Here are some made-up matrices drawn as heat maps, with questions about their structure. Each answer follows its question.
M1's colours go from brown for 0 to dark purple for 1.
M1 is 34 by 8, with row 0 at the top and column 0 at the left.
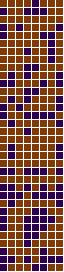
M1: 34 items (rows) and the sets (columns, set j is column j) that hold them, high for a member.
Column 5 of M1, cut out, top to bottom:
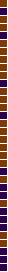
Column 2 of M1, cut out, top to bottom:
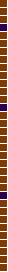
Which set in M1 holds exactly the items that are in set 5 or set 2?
0
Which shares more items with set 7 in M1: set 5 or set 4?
set 5
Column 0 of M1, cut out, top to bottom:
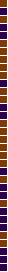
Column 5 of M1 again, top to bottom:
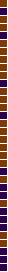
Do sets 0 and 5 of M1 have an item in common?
yes
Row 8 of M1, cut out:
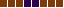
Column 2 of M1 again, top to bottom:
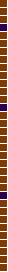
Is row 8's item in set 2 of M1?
no
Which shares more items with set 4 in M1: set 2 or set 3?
set 3
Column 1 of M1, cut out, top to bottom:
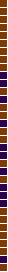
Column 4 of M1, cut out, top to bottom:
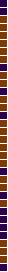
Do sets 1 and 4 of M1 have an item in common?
yes
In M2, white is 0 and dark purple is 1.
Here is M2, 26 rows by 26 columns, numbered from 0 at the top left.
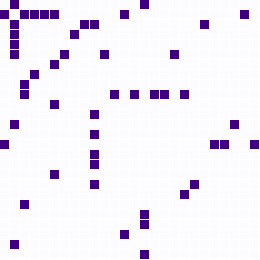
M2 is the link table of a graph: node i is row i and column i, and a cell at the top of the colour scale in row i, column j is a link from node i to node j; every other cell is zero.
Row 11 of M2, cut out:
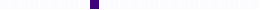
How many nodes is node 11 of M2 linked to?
1
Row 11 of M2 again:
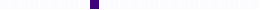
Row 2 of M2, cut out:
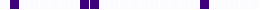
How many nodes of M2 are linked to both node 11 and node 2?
1
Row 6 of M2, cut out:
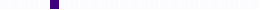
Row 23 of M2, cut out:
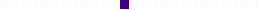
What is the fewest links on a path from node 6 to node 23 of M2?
4
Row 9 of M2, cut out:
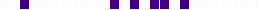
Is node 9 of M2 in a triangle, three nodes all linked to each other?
no
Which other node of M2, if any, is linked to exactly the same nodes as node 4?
node 24
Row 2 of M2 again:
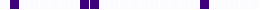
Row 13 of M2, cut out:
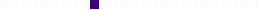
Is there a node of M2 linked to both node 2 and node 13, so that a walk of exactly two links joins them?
yes
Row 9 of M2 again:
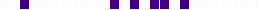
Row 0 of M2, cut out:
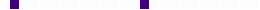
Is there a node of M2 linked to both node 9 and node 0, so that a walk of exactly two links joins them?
no
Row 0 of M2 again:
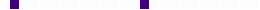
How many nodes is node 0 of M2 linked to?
2
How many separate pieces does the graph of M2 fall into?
1
